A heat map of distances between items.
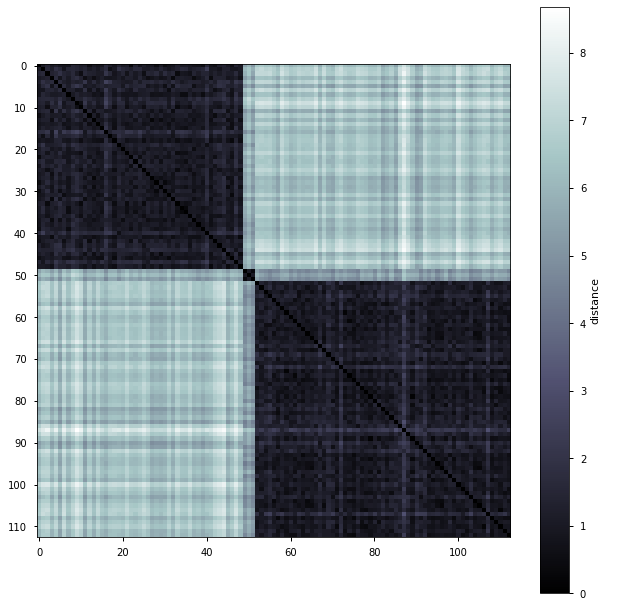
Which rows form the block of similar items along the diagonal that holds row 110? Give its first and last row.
52 to 112
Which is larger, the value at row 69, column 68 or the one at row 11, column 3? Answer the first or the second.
the first
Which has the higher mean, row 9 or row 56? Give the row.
9
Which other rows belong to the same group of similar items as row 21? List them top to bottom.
0, 1, 2, 3, 4, 5, 6, 7, 8, 9, 10, 11, 12, 13, 14, 15, 16, 17, 18, 19, 20, 22, 23, 24, 25, 26, 27, 28, 29, 30, 31, 32, 33, 34, 35, 36, 37, 38, 39, 40, 41, 42, 43, 44, 45, 46, 47, 48
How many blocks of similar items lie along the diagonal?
3
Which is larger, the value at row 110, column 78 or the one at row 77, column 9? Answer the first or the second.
the second
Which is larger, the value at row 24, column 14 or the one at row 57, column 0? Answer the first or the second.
the second
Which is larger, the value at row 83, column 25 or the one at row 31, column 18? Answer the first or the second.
the first
